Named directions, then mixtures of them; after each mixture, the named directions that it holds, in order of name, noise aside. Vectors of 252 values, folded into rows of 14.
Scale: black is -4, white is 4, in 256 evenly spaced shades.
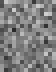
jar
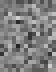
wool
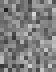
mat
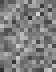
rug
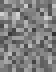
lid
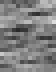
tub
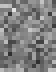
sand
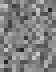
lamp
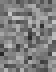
wool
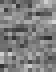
mat, tub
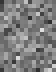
rug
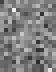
jar, rug, sand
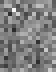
jar, mat, sand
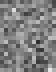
rug, sand, wool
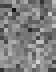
sand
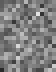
rug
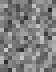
lamp, mat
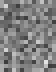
lamp, rug, wool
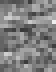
rug, tub, wool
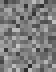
jar, mat, rug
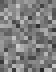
lamp, mat, rug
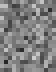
lamp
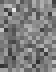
mat, sand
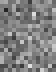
mat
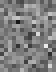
wool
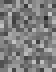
lid, rug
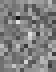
wool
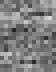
lid, tub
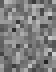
jar, wool
